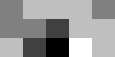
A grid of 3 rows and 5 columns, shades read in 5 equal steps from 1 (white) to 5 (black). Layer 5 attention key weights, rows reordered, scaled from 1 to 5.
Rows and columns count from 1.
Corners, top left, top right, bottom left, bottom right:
3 3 2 2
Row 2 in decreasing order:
4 3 3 2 2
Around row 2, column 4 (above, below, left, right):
2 1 4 2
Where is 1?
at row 3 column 4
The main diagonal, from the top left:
3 3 5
